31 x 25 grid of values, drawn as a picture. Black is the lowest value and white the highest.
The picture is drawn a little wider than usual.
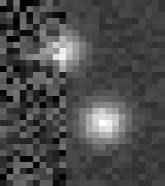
Odd rows or columns: none. Seam: vertical, 40% of the way across, the right part calmer. Bumps: two. Histogram: skewed, a long tail of high values.
